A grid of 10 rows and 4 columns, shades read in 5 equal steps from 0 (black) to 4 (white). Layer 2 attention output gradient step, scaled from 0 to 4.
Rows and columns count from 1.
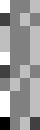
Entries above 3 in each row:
1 0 0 0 1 0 0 1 1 0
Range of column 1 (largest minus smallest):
4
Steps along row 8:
down same up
